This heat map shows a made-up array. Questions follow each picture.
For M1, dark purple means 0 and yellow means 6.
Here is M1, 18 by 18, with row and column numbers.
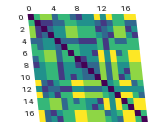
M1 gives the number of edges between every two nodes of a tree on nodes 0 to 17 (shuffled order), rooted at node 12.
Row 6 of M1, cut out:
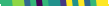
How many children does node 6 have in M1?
0
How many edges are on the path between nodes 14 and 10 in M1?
1
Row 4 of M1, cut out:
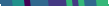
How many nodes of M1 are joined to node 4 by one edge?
4
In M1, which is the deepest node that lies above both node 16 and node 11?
2
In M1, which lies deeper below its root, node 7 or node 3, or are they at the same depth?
node 7
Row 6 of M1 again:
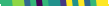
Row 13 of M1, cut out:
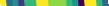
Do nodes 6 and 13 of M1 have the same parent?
no
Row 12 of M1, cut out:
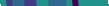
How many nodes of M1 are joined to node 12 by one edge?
3
